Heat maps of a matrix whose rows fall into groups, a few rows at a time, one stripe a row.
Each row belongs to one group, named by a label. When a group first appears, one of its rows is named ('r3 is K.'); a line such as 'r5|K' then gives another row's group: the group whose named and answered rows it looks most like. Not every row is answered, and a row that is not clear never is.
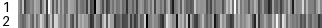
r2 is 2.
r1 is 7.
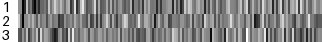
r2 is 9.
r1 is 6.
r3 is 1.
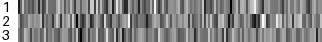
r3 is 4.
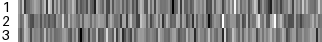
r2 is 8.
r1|7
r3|4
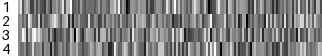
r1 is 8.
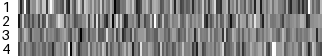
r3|4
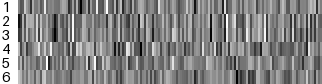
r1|4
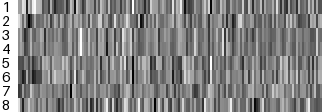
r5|6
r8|9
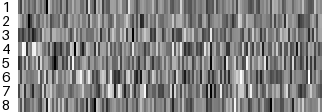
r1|7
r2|1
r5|1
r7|2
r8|7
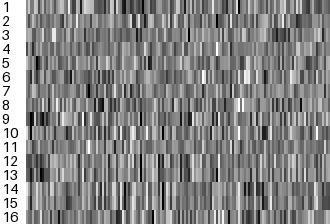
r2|8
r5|1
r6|9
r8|7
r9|6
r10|9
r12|6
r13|6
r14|9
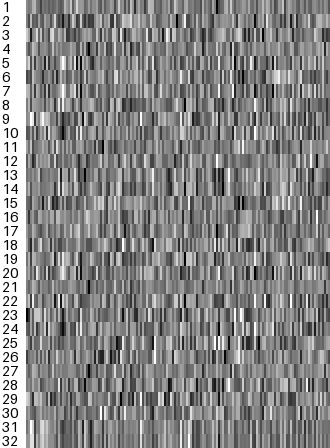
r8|2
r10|1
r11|7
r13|2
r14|2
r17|8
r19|2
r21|4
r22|2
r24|1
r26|7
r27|4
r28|2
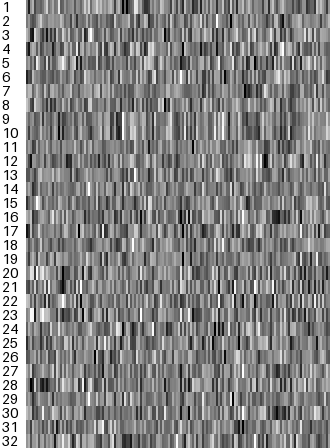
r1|8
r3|6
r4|8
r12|9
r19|8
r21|1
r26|7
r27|7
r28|6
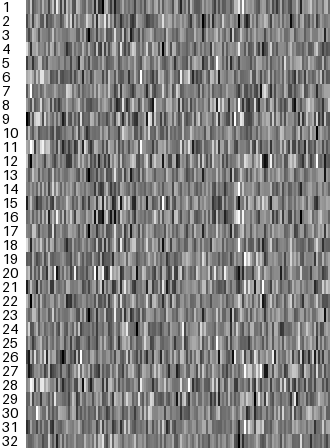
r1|7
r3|4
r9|1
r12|9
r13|4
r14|7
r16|7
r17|4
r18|9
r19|9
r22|9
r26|1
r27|9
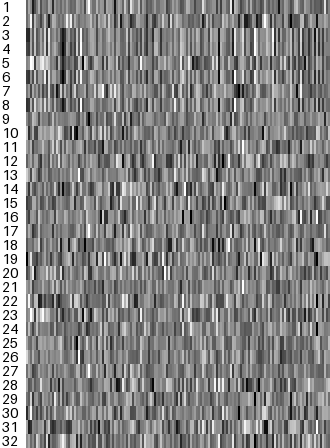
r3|1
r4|1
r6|1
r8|1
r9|4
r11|7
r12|2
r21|7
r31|9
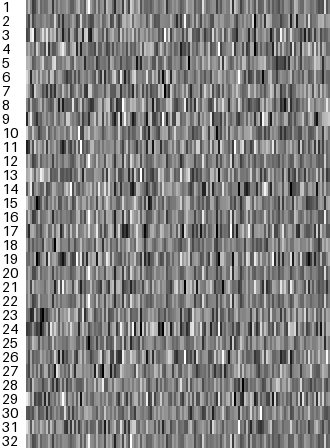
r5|7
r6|9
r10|8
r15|1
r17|8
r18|7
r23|6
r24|6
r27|7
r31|9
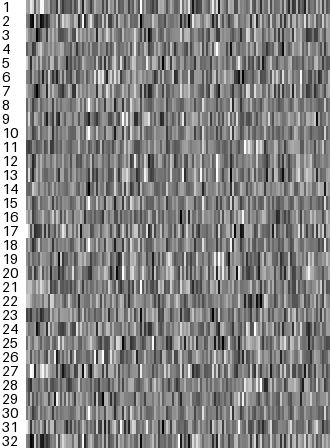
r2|6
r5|9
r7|1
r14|4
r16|7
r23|6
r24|1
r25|2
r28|9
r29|7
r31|9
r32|6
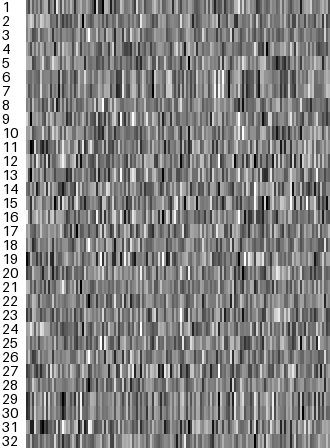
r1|7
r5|7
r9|9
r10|7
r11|6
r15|2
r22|4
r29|1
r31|6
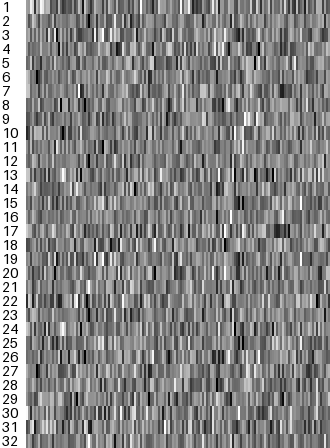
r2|4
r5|2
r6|1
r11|7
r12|4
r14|8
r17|7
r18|7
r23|4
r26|2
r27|1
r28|8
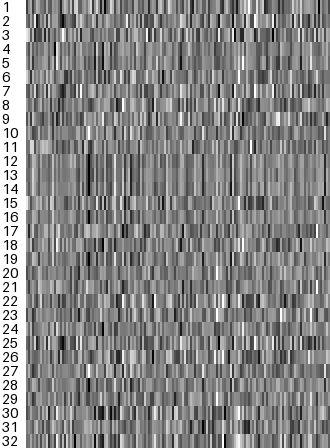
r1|8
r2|1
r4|7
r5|7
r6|9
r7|1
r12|4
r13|4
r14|4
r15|9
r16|4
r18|7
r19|4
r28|4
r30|7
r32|7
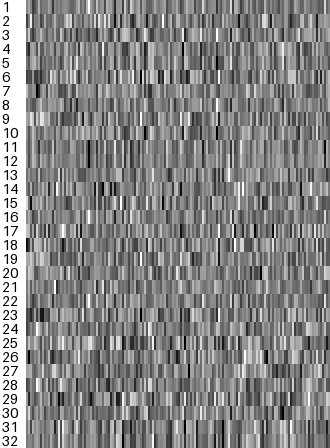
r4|8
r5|8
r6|6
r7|1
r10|8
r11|4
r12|4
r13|2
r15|9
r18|1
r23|6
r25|2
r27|7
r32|2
